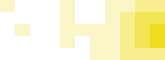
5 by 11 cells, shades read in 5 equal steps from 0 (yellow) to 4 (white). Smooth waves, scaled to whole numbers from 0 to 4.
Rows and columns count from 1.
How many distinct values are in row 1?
3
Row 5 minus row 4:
0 0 0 0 1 0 0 0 0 1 2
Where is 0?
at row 3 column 11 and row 4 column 11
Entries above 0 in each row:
11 11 10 10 11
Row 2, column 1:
4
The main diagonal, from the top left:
3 4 4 4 4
